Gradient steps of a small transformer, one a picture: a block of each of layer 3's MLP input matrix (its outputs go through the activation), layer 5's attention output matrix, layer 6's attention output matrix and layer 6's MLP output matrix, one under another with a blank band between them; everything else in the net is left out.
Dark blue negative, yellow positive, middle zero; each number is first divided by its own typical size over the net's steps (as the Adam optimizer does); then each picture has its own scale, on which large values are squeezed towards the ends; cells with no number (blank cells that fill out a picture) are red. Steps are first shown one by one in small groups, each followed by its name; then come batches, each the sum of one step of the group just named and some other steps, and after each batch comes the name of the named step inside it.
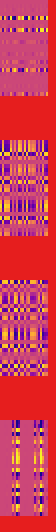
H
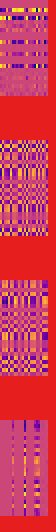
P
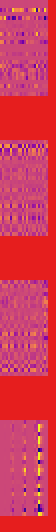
P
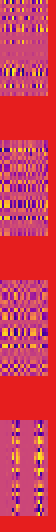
H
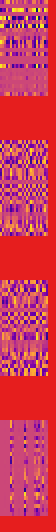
P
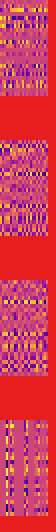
P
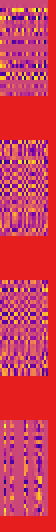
P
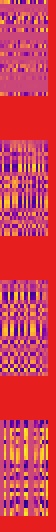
H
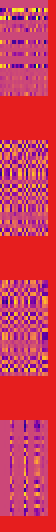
P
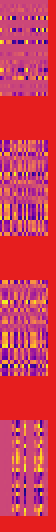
H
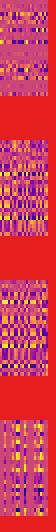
H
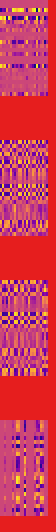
P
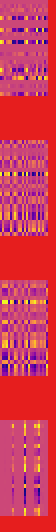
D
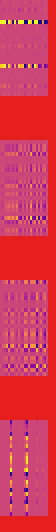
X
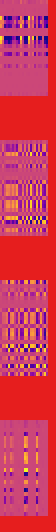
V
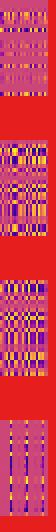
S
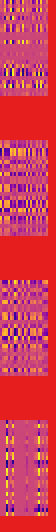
S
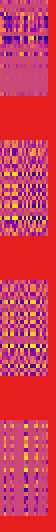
V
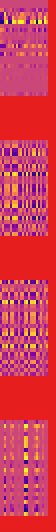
S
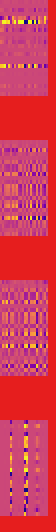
X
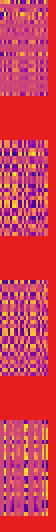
S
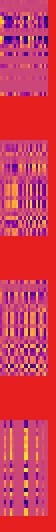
V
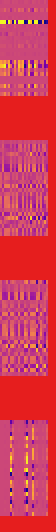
X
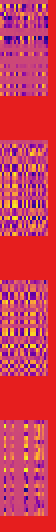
V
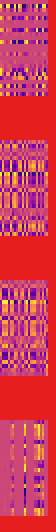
D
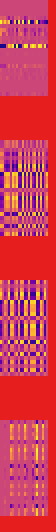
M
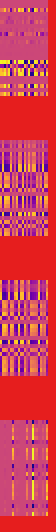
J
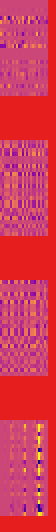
M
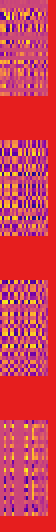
J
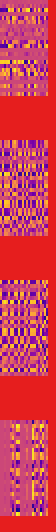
J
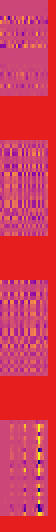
M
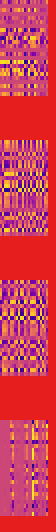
J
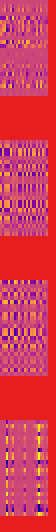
M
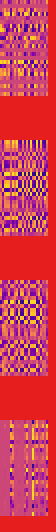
J
